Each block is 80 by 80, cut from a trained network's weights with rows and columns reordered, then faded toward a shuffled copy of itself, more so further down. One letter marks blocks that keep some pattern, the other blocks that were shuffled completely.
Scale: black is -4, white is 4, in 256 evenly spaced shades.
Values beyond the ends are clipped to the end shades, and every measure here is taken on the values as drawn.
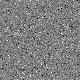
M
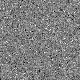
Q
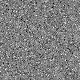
Q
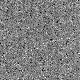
M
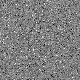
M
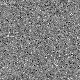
Q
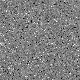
Q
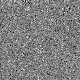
M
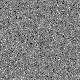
Q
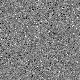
Q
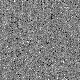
M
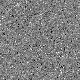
Q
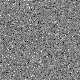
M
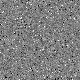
Q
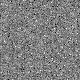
M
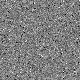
Q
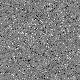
Q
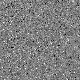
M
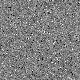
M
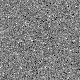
Q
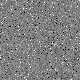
Q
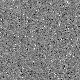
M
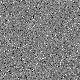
Q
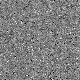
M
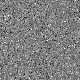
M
